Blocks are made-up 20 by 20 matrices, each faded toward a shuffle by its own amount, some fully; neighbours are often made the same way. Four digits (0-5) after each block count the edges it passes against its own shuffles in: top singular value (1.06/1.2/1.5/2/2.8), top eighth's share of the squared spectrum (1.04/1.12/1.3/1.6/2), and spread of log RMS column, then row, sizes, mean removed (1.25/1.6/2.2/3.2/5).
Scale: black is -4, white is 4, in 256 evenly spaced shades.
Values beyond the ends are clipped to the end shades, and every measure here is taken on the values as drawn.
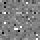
1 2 0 0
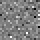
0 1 0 0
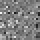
2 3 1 1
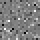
0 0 0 0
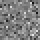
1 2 0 0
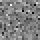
0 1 0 0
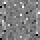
1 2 1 0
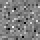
0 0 0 0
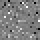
0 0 0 0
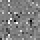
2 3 1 1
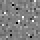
0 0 0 0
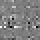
2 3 1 2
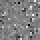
0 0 0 0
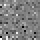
1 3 1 2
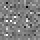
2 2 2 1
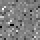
0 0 1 0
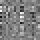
4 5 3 2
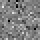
1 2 0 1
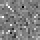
1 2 0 0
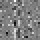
3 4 2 0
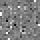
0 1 0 0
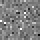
0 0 0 0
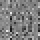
3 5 2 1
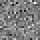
1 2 0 0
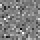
1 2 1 0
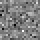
0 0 0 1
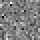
0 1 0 0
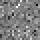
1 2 0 1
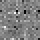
2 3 0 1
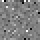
2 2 0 0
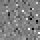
1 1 0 0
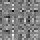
3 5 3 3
